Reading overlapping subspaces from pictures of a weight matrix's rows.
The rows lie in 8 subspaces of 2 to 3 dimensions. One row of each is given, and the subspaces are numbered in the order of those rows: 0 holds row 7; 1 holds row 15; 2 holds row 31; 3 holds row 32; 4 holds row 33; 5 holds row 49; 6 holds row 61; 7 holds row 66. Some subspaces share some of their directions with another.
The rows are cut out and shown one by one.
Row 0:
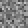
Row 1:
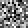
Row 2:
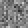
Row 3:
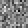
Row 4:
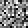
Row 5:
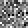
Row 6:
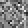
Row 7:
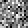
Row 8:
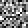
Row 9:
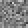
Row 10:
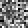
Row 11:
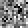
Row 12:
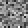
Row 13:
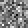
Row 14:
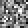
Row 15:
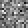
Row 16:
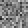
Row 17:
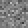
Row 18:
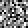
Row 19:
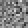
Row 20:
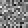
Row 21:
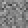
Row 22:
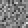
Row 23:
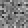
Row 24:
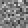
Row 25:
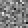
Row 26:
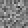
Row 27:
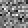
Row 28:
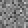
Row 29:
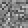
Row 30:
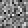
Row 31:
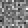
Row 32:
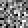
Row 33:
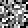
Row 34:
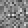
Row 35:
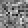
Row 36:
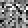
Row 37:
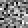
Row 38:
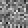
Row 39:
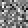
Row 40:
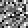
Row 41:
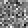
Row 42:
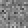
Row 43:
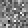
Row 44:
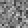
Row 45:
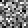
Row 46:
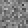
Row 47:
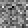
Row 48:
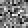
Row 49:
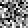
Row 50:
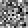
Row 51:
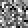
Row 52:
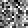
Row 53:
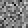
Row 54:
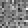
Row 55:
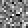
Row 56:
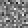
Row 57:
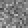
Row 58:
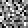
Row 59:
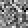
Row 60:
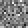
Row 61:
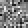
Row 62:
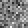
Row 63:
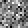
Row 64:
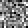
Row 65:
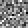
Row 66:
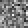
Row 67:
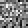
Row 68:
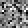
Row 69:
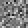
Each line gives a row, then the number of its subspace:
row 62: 0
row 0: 2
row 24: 5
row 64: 7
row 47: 7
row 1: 5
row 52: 0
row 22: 4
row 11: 4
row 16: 5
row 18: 7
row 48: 6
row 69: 6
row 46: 3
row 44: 0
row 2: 4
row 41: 0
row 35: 6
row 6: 2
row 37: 3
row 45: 5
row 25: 3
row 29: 6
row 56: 3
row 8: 5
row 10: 2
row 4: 0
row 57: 3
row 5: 0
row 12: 4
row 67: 5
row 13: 0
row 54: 2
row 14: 4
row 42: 1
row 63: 0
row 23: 1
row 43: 3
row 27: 6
